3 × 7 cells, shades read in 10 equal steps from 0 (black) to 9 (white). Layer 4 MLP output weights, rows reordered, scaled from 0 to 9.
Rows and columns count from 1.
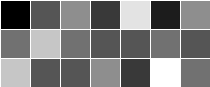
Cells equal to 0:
1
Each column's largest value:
7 7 5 5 8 9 5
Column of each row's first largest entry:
5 2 6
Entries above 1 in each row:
5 7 7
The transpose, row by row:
0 4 7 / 3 7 3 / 5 4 3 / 2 3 5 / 8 3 2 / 1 4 9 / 5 3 4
